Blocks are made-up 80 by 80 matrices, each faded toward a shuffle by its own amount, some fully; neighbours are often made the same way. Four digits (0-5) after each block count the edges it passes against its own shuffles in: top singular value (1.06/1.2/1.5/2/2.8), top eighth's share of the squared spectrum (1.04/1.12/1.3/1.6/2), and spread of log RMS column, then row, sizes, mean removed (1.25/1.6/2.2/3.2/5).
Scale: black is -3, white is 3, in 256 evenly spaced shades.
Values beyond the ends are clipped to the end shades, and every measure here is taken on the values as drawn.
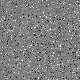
2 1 0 0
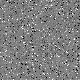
2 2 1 0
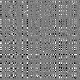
5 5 4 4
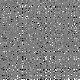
4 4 2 2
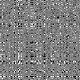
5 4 3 3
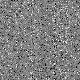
1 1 1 0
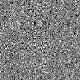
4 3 2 2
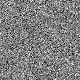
0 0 0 0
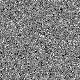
0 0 0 0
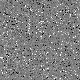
0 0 0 0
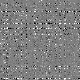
2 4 3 3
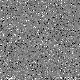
1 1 1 1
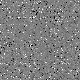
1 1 1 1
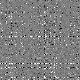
3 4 3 3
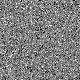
0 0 0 0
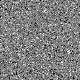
2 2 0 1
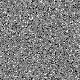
2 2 0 0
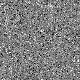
2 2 0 0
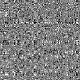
4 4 2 2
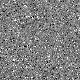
0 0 0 1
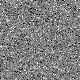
2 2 0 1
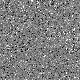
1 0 0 0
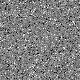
1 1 0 0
